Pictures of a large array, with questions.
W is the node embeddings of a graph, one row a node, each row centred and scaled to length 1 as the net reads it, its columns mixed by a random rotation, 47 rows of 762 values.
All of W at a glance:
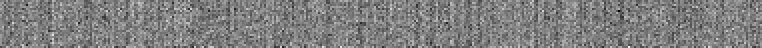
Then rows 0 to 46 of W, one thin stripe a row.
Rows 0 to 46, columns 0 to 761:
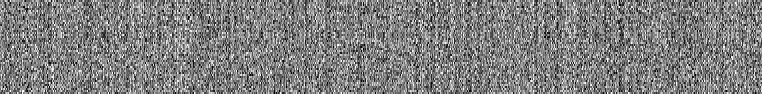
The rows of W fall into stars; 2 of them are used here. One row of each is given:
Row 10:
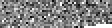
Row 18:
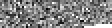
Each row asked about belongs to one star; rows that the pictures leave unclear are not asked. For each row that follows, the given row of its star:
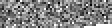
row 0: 10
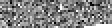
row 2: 18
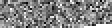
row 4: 10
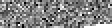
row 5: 18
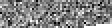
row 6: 18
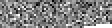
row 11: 10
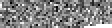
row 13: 18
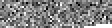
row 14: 10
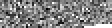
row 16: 18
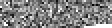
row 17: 18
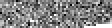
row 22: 10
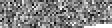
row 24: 18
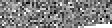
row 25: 10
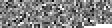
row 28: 18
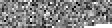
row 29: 10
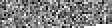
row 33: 10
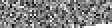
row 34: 10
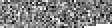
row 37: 10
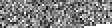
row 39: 10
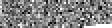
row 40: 18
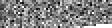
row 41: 10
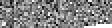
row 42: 18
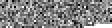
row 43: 10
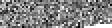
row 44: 18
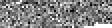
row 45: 10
